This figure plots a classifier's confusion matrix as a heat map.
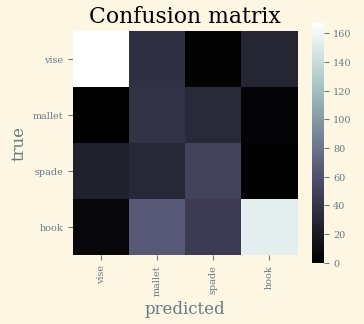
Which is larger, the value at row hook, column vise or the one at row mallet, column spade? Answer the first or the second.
the second
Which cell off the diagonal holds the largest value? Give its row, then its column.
hook, mallet
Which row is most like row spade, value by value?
mallet
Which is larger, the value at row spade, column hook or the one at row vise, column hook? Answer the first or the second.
the second
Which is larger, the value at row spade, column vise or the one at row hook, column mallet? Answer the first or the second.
the second
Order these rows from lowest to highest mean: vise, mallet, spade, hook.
mallet, spade, vise, hook
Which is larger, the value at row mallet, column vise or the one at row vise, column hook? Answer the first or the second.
the second
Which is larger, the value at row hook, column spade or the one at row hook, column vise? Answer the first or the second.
the first
